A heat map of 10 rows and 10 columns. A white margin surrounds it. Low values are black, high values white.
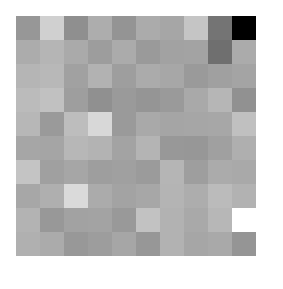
The top right is the ninth with the lowest average. Values change most from cell to cell in the top right. An odd patch, rougher than its surroundings, sits in the top right. The halves do not mirror each other.
